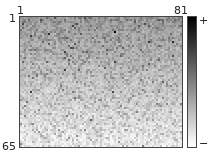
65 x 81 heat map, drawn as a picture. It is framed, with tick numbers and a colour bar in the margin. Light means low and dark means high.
No single row or column stands out from its neighbours. There are no regular stripes. There is an overall slope up to the top.
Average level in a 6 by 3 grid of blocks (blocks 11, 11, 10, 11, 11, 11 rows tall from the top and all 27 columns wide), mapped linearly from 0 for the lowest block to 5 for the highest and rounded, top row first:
555 | 444 | 333 | 222 | 111 | 000
